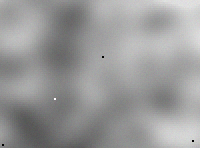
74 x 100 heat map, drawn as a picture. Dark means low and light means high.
There is an overall slope up to the top right. Neither half mirrors the other. The histogram is bell-shaped. Four lone cells stand out: one far higher and three far lower than their neighbours. The field is smooth, with broad soft blobs.
